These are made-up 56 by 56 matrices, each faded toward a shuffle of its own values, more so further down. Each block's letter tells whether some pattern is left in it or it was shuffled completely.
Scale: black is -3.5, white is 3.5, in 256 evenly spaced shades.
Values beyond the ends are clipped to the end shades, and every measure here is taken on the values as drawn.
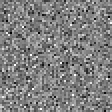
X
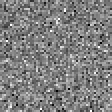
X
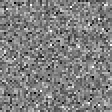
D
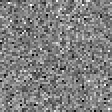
D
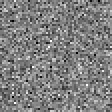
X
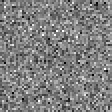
D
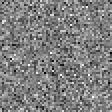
D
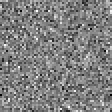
X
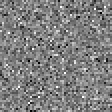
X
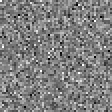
D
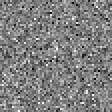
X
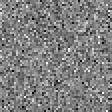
X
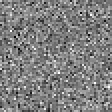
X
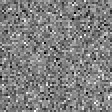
D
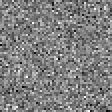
D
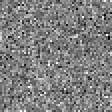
D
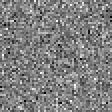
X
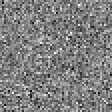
X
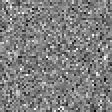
D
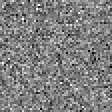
D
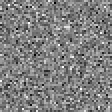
D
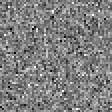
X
